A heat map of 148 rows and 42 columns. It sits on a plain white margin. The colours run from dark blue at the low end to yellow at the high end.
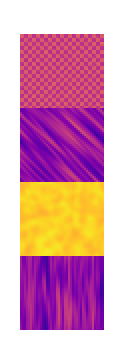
The table splits into 4 rows of 1 panel. Panel 1,1: middling, checkered. Panel 2,1: low, slanting down to the right. Panel 3,1: very high, blotchy, faint in contrast. Panel 4,1: low, streaked downward.
